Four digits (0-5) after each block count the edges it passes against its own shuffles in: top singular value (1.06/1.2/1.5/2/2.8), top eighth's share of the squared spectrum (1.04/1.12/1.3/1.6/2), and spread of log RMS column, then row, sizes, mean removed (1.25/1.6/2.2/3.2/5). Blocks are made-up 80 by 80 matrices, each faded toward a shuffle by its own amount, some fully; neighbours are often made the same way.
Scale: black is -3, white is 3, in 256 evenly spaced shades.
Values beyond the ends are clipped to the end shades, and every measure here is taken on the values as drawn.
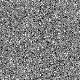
0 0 2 0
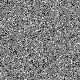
0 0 1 0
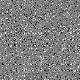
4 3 1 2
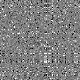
4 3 2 2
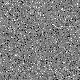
1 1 0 0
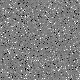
0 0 0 0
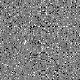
4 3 2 2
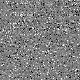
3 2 0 1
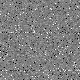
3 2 0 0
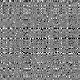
5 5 2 3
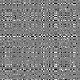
5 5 3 4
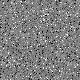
2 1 0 0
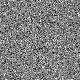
1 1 0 0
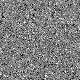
1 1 0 0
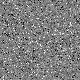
0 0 0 0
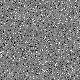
0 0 0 0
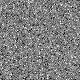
1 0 0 0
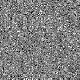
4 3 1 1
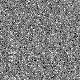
2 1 0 0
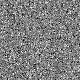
0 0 0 0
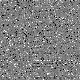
3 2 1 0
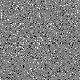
3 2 0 0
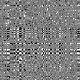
5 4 3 3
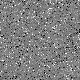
2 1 0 0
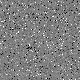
2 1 0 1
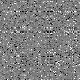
4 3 1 2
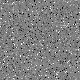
1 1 0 0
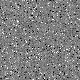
2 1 0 0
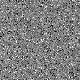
3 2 1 0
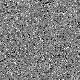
3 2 0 0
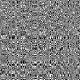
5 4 3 3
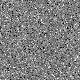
0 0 0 0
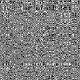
4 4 3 3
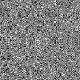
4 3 2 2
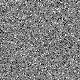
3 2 0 0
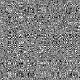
4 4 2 3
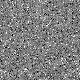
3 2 1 0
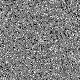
2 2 0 0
